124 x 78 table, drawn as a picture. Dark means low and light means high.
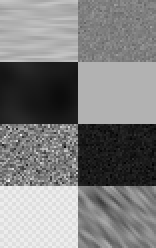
It is made of 4 by 2 panels. Panel 1,1: high, streaked across, faint in contrast. Panel 1,2: middling, fine-grained, faint in contrast. Panel 2,1: very low, smooth, faint in contrast. Panel 2,2: high, flat. Panel 3,1: middling, fine-grained, strong in contrast. Panel 3,2: very low, fine-grained, faint in contrast. Panel 4,1: very high, checkered, faint in contrast. Panel 4,2: middling, slanting down to the right.
